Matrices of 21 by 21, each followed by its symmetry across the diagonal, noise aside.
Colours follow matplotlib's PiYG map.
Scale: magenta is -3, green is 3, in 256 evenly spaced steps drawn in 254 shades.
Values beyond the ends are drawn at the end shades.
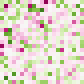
symmetric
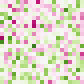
neither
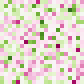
neither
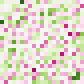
symmetric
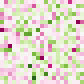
neither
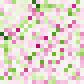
symmetric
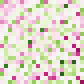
symmetric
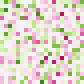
neither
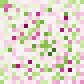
symmetric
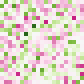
symmetric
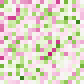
symmetric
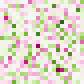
neither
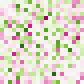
neither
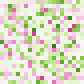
neither
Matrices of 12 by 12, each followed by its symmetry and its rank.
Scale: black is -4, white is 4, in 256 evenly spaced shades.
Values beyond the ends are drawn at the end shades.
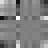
symmetric, rank one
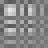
symmetric, rank one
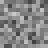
neither, full rank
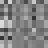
neither, rank two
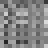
neither, rank two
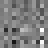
neither, rank two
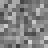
neither, full rank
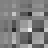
symmetric, rank one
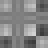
symmetric, rank one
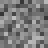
neither, full rank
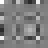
symmetric, rank one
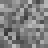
neither, full rank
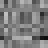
neither, rank two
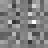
neither, rank two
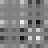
symmetric, rank one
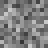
neither, full rank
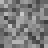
neither, full rank
